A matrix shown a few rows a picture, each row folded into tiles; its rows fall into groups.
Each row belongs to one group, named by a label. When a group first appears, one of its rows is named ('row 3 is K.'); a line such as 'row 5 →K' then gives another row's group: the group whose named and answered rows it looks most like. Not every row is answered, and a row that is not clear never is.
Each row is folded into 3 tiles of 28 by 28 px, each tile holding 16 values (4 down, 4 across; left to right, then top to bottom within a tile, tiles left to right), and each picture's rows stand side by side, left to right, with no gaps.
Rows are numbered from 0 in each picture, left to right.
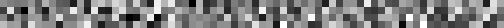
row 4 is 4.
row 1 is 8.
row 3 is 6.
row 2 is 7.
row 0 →6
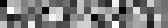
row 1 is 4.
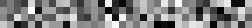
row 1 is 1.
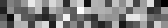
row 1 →4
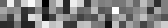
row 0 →8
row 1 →6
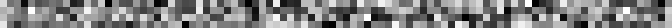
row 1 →7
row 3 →1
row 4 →8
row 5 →8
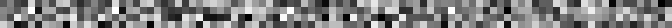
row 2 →8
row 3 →7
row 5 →6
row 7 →7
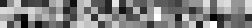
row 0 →7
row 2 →8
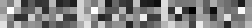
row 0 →7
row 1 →7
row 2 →6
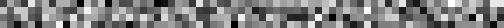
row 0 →4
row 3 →8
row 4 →4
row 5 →8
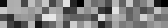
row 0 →4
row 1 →6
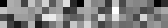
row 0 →4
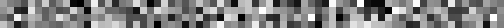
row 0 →6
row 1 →1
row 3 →7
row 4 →1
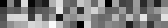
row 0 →1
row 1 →7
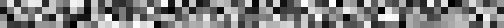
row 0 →8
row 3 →1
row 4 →4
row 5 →1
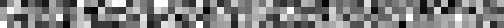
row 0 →7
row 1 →8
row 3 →7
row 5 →1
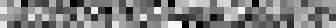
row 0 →7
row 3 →4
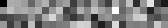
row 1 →4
